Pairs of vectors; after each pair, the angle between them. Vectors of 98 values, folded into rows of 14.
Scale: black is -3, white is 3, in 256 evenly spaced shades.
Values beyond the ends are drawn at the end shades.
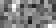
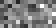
orthogonal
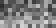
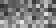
nearly parallel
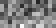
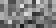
nearly opposite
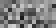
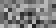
nearly parallel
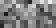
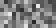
partly opposed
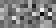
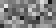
partly aligned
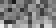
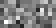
partly opposed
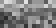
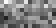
nearly parallel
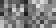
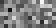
partly aligned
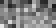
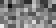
nearly parallel
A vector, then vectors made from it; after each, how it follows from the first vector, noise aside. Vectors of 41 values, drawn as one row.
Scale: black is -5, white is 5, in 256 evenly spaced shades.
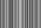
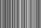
sign-scrambled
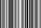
scaled up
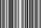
scaled up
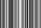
scaled up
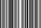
scaled up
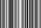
scaled up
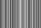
sign-scrambled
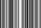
scaled up
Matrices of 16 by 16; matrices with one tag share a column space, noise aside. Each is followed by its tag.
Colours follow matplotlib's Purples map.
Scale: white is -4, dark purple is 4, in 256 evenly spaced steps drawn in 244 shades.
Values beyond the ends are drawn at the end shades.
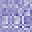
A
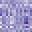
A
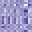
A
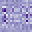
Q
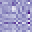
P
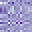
P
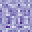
A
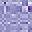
P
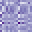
P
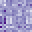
A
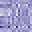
A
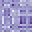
A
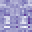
A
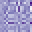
P
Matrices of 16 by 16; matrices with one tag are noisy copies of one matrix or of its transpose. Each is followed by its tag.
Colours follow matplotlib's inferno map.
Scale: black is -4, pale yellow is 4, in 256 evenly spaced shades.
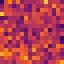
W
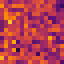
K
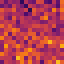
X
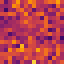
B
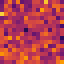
W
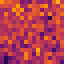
K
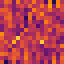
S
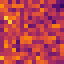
K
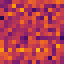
B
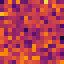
W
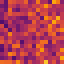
X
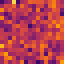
W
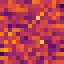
S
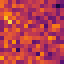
K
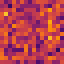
B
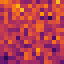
K
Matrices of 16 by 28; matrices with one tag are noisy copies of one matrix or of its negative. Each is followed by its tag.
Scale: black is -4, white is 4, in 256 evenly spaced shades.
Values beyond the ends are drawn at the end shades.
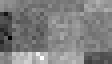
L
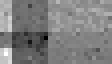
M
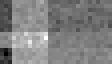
M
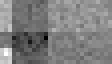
M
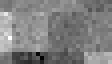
L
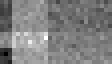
M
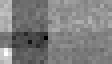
M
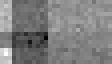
M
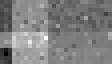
M
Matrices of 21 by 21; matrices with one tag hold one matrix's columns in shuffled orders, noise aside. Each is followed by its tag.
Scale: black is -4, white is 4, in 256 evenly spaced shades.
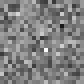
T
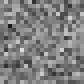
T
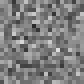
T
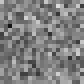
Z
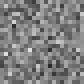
T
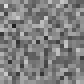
Z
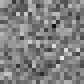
T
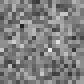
T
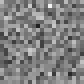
Z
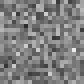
T
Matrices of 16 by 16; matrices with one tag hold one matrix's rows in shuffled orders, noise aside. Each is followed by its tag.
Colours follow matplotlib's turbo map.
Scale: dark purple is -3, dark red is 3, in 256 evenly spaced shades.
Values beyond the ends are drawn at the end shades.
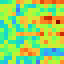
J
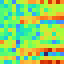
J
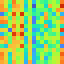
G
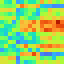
J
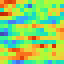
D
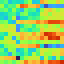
J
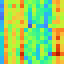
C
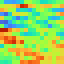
D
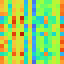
G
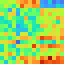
J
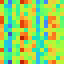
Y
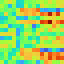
J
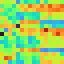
J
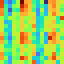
Y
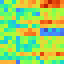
J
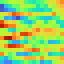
D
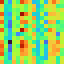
Y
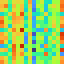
G
